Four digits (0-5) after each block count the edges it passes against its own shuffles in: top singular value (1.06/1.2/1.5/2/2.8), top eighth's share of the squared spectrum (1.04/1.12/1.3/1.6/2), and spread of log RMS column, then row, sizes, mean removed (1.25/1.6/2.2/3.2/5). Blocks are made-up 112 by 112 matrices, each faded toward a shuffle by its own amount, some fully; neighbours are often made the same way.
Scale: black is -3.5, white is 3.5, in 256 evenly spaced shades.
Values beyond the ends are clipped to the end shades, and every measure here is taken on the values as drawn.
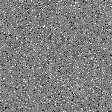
2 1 0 0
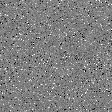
2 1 0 0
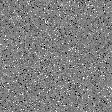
1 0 0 0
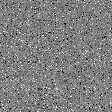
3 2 0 1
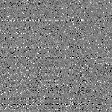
4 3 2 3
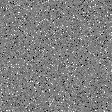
0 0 0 0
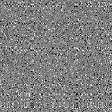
4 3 2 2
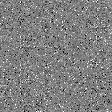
3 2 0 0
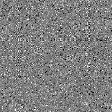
4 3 2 2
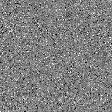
3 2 1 1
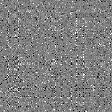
4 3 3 2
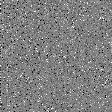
3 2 1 0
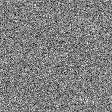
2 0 0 0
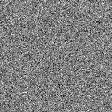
3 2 0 1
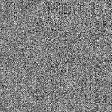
4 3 2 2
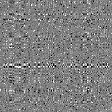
5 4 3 3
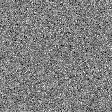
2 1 0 0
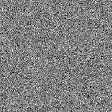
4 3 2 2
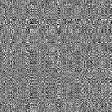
5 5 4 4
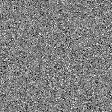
3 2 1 0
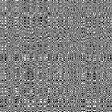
5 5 4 4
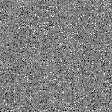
4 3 1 1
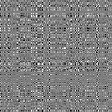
5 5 4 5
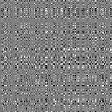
5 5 4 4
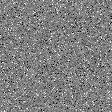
0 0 0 0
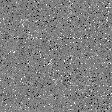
1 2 1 1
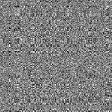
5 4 3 3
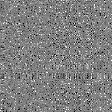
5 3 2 2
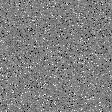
2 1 0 0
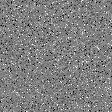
2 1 0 0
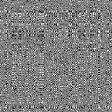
5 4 3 3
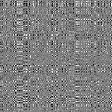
5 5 4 4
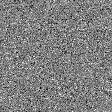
0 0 0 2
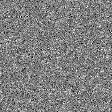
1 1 0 2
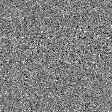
0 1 0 2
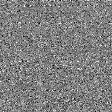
1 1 0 3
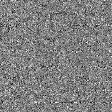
1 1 0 3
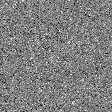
0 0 0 0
